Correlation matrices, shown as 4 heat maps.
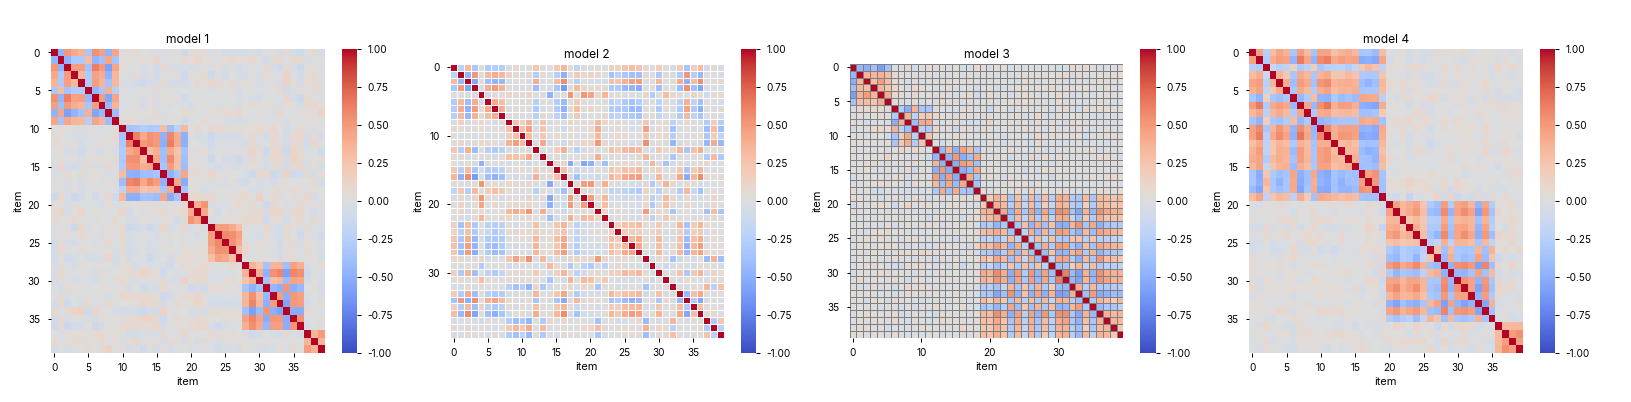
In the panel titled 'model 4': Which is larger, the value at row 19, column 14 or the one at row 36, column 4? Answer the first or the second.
the first
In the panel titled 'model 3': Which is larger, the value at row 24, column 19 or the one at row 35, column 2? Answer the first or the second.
the first
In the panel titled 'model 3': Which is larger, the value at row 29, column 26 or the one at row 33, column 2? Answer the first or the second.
the second
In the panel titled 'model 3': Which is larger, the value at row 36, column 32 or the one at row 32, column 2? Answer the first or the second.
the second
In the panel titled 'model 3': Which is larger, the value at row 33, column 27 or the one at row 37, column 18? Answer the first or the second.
the first
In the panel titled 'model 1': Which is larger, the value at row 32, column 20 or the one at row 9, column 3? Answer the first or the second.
the second
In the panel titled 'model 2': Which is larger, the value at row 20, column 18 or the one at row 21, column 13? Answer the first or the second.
the second
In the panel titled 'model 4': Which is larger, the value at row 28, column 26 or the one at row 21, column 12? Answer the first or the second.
the second
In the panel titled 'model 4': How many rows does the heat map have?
40
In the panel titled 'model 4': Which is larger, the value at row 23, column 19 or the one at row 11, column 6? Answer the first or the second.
the first
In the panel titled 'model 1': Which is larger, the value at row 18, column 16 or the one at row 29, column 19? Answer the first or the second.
the second
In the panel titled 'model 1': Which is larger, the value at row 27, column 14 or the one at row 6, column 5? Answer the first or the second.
the first
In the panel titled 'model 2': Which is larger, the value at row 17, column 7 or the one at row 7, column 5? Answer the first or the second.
the second
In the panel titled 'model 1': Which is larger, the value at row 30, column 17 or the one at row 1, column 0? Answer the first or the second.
the first
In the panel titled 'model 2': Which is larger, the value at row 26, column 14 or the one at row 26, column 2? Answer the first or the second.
the second
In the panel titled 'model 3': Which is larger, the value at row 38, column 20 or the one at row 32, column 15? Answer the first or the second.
the first
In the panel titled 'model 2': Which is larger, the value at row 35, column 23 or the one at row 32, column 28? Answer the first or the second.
the first
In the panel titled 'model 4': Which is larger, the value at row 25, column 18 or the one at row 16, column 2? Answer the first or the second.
the second
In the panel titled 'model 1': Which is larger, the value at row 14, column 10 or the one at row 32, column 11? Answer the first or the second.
the second
